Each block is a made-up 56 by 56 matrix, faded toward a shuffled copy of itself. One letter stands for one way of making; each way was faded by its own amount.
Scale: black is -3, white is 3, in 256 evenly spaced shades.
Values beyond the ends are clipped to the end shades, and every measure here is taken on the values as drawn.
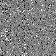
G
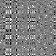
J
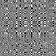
J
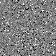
G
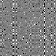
J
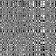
J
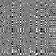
J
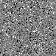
G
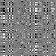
J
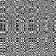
J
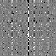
J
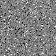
G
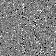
G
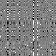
J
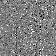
G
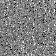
G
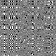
J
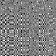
J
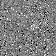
G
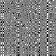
J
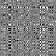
J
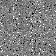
G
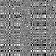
J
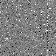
G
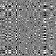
J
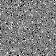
G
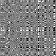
J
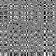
J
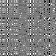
J
